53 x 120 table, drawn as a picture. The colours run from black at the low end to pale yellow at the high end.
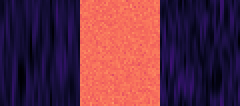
The table splits into one row of 3 panels. Panel 1,1: very low, streaked downward, faint in contrast. Panel 1,2: high, fine-grained, faint in contrast. Panel 1,3: very low, streaked downward, faint in contrast.
